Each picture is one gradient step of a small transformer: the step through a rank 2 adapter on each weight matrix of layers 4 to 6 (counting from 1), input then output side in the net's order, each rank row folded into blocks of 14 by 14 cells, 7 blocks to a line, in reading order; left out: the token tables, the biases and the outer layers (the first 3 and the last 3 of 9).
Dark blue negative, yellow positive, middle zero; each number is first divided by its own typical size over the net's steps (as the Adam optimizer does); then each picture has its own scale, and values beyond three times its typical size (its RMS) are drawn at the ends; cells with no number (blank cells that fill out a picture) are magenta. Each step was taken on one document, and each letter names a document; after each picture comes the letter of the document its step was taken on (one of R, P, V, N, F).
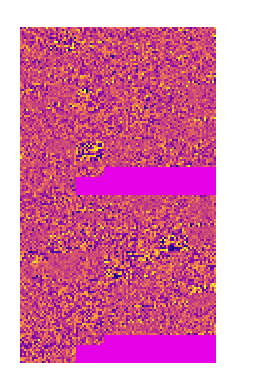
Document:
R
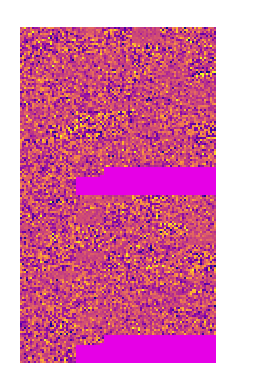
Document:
R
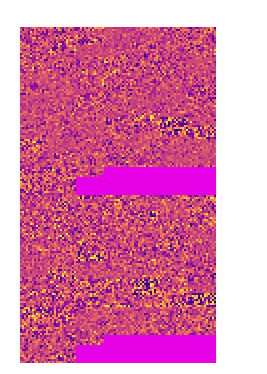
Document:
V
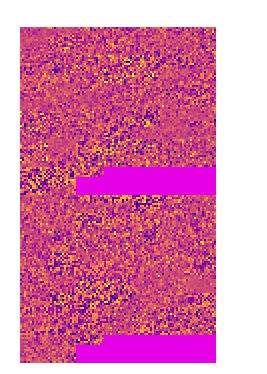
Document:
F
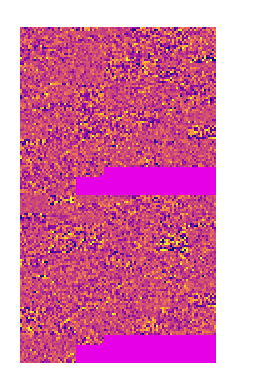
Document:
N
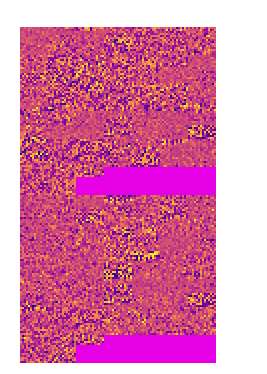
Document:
F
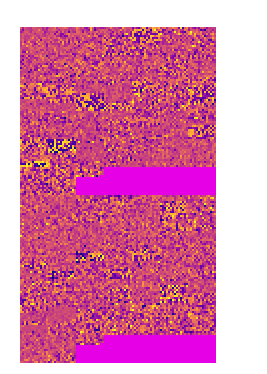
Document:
F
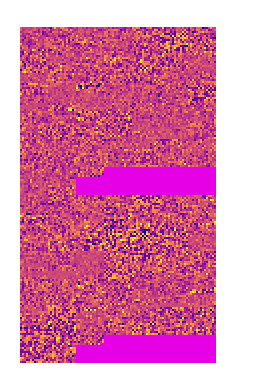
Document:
R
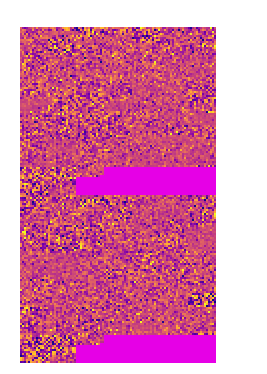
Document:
V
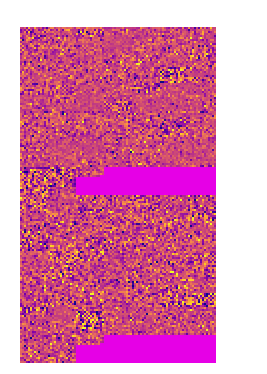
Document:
V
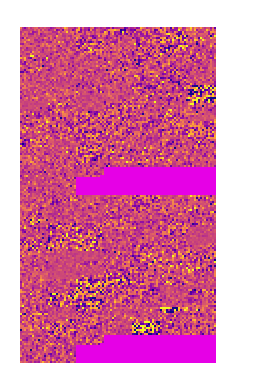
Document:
N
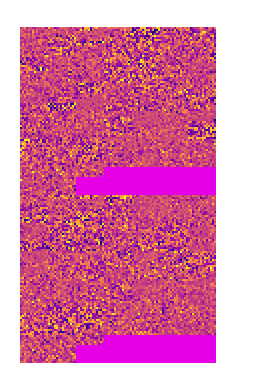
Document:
N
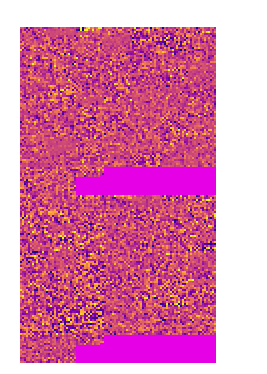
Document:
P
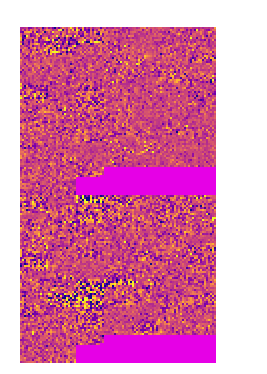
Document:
V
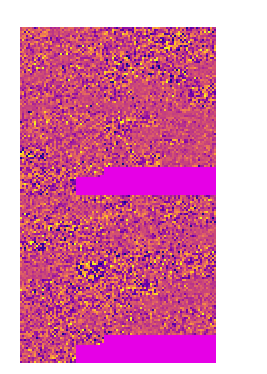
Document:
V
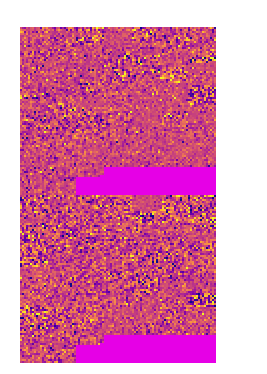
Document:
V
